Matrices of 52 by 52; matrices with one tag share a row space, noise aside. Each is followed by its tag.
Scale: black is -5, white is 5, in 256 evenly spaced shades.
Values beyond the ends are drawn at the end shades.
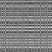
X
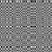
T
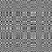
T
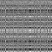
X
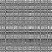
X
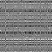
X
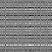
X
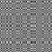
T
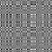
T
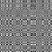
T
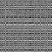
X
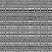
X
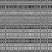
X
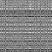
X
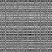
X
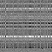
X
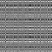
X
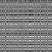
X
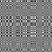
T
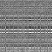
X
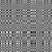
T
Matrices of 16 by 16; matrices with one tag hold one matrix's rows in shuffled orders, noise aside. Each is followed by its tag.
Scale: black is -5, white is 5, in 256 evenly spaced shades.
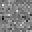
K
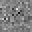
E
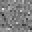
K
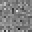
E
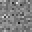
E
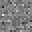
K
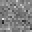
K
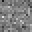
K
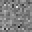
E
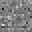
K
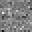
K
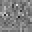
E
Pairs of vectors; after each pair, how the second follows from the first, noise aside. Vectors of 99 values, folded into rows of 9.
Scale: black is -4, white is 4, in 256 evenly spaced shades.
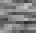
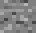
partly zeroed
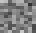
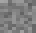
shrunk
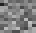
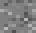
partly zeroed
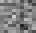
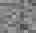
shrunk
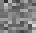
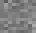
shrunk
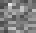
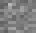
shrunk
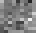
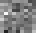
reversed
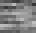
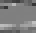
partly zeroed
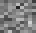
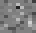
partly zeroed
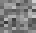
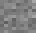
shrunk
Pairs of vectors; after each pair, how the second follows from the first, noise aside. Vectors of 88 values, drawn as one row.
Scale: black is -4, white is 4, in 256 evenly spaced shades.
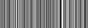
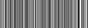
wrapped around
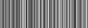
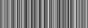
sign-scrambled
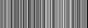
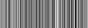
shuffled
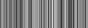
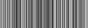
sign-scrambled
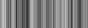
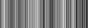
wrapped around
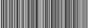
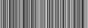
wrapped around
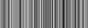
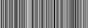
shuffled
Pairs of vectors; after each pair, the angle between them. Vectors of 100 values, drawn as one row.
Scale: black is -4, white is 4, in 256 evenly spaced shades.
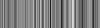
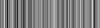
orthogonal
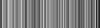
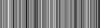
partly aligned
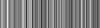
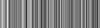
nearly parallel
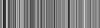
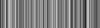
partly opposed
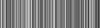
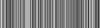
nearly parallel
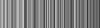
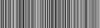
partly opposed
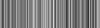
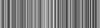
nearly parallel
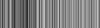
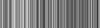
nearly opposite
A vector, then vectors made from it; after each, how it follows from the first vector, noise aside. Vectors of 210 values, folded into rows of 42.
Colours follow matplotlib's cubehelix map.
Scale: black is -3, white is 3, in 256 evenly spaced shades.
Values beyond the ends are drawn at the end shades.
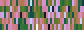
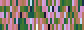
copied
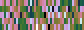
copied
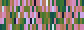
reversed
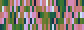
reversed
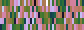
reversed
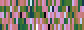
copied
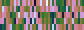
reversed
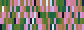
reversed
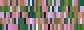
copied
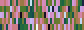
copied
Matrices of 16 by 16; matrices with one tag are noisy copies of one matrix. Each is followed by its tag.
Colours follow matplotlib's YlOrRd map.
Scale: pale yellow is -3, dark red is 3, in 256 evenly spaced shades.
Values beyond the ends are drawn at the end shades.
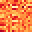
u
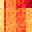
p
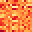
u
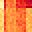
p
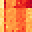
p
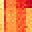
p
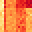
p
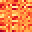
u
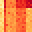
p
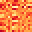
u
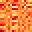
u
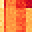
p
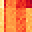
p
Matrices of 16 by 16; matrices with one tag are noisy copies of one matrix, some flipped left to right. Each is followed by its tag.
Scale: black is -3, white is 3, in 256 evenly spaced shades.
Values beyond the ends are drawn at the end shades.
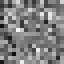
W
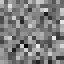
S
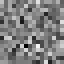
S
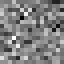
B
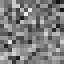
B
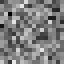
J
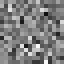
S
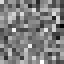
W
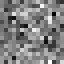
J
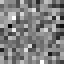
W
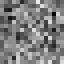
J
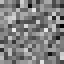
W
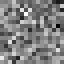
B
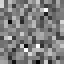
S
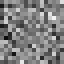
W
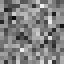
J
